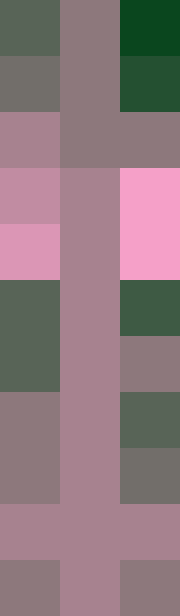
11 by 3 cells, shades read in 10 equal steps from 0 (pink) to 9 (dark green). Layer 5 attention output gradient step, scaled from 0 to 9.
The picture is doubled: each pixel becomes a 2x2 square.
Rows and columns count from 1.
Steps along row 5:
up down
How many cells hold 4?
9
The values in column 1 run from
1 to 6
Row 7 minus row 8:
2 0 -2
